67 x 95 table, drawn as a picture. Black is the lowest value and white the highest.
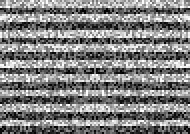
Mirror symmetry: left to right. Stripes: horizontal, repeating 9 times. Average level on the scale: 50%.
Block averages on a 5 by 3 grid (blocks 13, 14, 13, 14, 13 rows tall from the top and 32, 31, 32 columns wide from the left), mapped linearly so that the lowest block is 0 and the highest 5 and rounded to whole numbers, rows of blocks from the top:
545
444
424
121
010
